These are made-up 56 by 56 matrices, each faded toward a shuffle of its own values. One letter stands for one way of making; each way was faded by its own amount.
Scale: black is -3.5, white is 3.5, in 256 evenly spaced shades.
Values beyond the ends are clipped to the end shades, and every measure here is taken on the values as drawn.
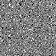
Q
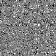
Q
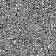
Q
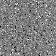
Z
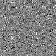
Q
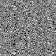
Q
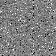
Z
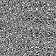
Q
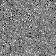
Z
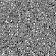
Q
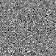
Q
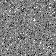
Z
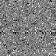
Q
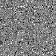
Q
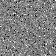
Z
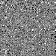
Q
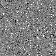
Z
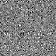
Q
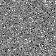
Z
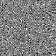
Q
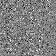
Z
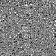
Q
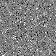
Z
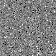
Z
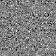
Q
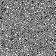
Z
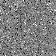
Z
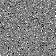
Z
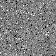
Z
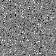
Z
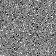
Z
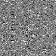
Q
